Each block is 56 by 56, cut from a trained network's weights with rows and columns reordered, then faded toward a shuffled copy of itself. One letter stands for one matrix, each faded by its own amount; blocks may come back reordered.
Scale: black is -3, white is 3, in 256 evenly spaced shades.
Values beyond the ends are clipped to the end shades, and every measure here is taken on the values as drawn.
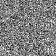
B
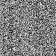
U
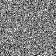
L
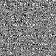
L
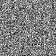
B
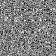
L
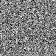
U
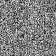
U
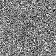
B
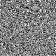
L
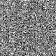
B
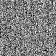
U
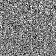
B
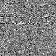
L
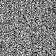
U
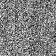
U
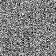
U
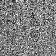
B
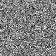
L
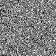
L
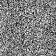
U
